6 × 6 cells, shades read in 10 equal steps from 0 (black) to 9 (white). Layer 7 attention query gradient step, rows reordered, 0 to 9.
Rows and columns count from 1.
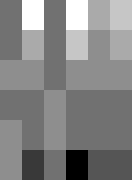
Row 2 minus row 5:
-1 2 -1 3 1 2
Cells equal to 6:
3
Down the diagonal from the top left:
4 6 4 4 4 3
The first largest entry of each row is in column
2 4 1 3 1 1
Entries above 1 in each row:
6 6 6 6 6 5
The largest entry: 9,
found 2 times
